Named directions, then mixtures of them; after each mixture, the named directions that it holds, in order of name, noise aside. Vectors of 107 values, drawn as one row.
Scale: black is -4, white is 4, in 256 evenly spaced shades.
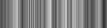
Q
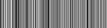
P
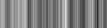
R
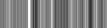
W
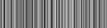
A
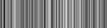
A, Q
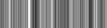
W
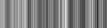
R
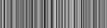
A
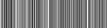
P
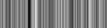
A, W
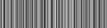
A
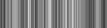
A, Q, W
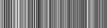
P, R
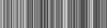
A, R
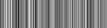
P, W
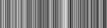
P, Q, R
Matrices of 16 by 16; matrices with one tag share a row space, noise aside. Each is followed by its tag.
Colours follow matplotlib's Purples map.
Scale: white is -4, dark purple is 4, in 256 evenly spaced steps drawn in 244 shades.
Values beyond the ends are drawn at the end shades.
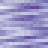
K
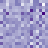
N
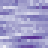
K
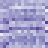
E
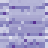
E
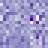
N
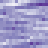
K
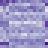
E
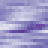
K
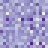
N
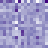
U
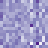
N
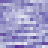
K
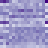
E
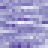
K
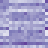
E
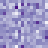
U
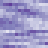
K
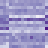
E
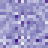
U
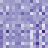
N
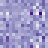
N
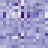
U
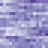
K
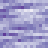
K
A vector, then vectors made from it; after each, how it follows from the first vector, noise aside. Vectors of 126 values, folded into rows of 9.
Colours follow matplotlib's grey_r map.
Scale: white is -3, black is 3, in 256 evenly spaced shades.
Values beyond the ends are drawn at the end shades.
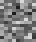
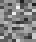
negated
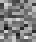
reversed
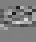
partly zeroed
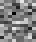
copied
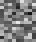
copied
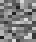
copied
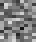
reversed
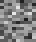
negated
